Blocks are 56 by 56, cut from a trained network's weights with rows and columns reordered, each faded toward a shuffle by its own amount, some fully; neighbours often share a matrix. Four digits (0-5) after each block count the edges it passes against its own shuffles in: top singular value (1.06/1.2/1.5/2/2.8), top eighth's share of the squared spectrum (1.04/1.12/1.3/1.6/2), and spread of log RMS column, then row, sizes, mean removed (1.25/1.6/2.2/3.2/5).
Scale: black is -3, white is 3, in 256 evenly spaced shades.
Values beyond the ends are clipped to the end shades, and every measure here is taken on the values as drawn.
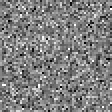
0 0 0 0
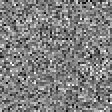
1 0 0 0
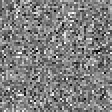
2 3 0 1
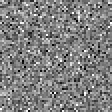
1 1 0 0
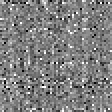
2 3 0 2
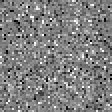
1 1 0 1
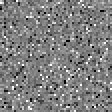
0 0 0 0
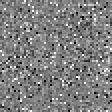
1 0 0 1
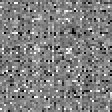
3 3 0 3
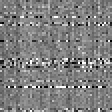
3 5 0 4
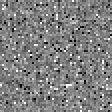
0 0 0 0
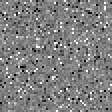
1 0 0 0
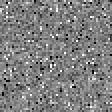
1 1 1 0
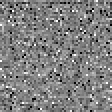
1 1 1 0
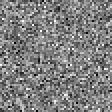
0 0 0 0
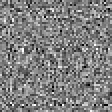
3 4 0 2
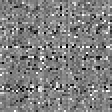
2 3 0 3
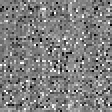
2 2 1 2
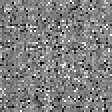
2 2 0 2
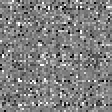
2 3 0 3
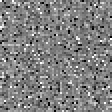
1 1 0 1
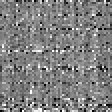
3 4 0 3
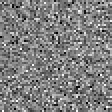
2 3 0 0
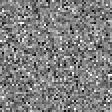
0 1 0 0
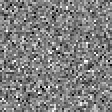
1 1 0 0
